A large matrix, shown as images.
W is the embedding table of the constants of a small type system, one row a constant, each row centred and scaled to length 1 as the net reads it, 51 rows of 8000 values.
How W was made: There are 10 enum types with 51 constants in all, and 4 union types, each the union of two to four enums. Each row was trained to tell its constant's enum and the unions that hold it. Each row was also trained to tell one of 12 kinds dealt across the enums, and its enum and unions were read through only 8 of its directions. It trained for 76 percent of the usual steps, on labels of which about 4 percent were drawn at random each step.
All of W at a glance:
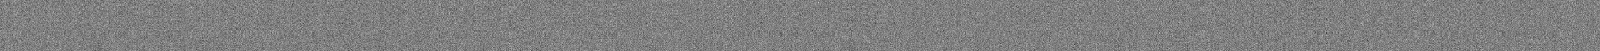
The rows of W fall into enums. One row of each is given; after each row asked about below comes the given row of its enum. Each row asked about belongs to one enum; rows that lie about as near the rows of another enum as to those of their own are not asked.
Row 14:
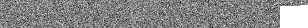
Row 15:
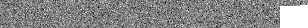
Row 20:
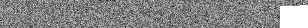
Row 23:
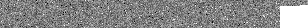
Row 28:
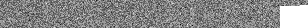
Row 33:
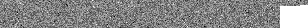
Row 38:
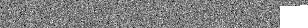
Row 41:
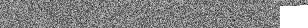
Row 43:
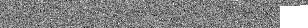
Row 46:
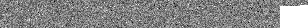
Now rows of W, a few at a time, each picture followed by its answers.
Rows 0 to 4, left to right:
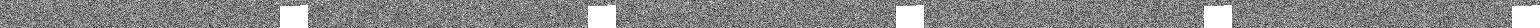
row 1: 33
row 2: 14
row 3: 15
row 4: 28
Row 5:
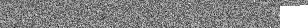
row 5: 28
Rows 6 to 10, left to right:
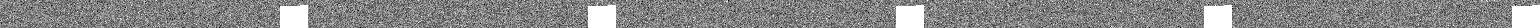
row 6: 41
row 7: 33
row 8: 20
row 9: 20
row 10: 43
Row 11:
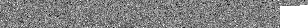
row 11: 33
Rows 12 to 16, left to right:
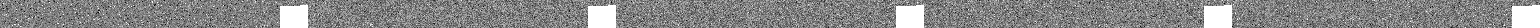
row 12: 38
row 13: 41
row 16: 41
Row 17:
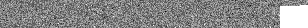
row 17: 28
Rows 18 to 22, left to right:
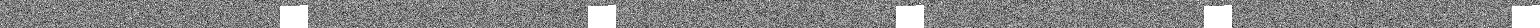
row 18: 23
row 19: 15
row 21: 20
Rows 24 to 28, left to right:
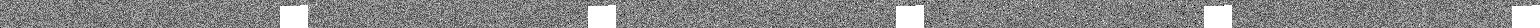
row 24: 14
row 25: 14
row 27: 38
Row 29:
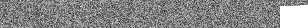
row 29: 15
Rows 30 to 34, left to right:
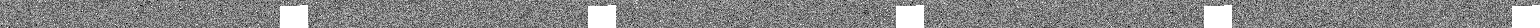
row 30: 41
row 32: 33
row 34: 43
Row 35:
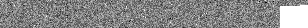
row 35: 41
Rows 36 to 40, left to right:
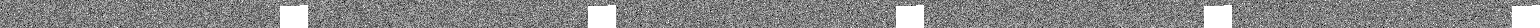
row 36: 33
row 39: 28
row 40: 46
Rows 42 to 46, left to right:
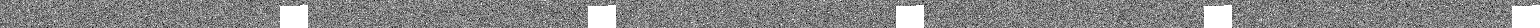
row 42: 14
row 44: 15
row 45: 46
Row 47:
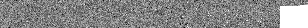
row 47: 20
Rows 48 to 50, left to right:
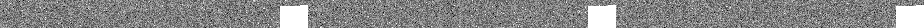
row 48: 43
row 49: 20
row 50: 46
